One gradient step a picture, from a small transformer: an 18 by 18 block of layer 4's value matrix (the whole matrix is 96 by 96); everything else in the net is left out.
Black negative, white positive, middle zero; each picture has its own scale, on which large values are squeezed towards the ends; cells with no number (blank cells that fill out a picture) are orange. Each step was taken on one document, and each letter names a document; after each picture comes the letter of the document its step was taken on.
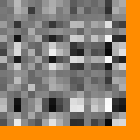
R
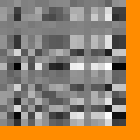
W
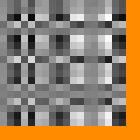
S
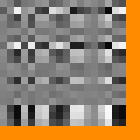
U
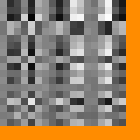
S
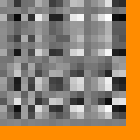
U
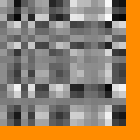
U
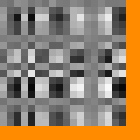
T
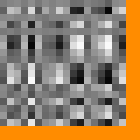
T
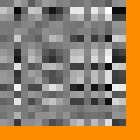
W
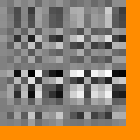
R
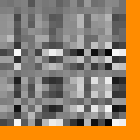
R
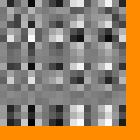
T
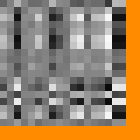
W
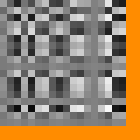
U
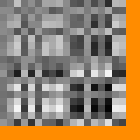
R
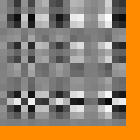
U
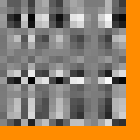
S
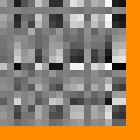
W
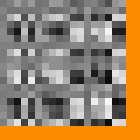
R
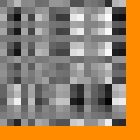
S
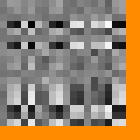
T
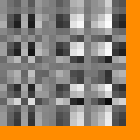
S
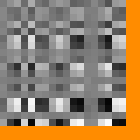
S
